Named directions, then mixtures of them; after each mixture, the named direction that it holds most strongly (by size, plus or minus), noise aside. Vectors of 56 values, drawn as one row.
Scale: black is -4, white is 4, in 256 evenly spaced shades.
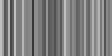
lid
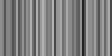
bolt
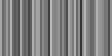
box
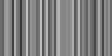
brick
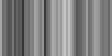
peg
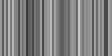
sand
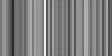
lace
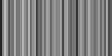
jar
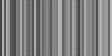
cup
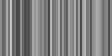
box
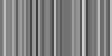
bolt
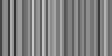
lid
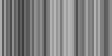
peg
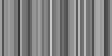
box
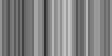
peg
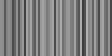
bolt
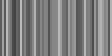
cup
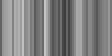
peg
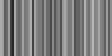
lid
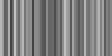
lid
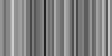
lace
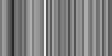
lace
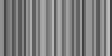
bolt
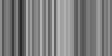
brick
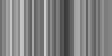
peg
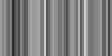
lace
